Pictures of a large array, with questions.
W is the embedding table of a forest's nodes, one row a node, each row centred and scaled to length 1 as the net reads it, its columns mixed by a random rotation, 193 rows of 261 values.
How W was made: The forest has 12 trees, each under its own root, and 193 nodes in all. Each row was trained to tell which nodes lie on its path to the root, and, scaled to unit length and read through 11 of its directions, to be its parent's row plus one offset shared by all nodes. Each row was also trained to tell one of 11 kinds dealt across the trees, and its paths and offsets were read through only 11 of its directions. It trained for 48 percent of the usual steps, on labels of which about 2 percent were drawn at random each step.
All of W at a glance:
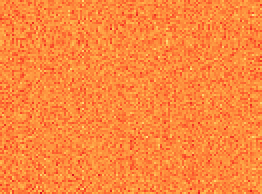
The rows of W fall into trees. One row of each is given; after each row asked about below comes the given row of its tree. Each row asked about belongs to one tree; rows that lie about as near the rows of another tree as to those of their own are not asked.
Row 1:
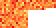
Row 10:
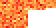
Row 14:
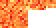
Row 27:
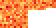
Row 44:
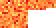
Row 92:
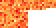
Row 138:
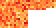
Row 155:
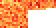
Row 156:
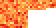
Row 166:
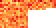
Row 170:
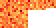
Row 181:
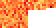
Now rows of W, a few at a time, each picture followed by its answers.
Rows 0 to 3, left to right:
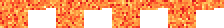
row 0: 10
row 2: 27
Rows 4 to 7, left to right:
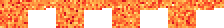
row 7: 155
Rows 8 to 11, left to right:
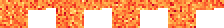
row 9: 170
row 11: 156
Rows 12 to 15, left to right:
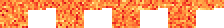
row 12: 166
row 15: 170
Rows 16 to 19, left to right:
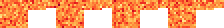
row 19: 170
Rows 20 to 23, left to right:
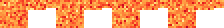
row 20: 155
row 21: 27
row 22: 155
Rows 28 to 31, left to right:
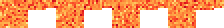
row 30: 155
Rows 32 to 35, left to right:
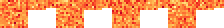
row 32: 181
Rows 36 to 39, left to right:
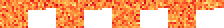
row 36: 166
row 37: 44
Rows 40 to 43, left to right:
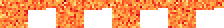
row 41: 44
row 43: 44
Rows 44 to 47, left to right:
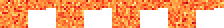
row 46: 44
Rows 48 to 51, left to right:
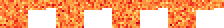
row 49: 166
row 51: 10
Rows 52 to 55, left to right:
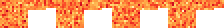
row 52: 156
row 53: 138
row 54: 92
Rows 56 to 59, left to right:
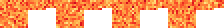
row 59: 138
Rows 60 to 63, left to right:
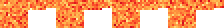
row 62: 10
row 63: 1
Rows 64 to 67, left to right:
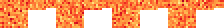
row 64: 170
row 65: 44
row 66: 170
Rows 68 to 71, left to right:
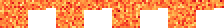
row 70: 156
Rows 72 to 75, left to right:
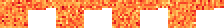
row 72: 155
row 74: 10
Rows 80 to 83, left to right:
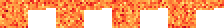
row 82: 170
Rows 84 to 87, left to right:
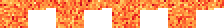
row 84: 44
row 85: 138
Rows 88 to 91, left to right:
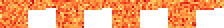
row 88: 10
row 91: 155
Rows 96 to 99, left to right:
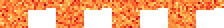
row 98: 1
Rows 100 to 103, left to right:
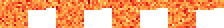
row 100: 155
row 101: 10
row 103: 92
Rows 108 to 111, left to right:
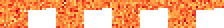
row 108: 92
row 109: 44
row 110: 155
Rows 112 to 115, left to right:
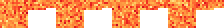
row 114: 155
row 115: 44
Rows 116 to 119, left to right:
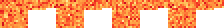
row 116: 170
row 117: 14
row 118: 44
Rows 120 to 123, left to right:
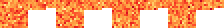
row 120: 92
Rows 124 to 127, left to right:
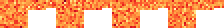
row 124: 156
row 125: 44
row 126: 10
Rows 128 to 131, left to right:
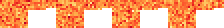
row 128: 138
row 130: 92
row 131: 138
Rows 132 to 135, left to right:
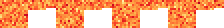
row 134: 14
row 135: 181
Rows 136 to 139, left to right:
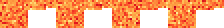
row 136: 92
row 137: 92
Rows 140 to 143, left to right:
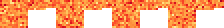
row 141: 156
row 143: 27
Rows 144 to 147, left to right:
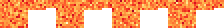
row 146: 170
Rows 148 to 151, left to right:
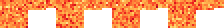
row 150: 138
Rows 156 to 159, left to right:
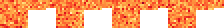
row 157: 170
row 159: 156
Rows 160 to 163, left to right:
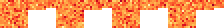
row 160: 181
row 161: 27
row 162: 181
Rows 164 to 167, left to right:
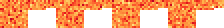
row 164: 170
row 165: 138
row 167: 10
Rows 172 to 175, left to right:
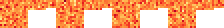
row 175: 156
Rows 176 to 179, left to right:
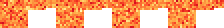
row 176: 14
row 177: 1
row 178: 10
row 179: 166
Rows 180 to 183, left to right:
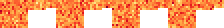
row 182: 27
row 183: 138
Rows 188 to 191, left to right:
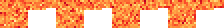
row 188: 92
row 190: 10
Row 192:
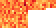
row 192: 138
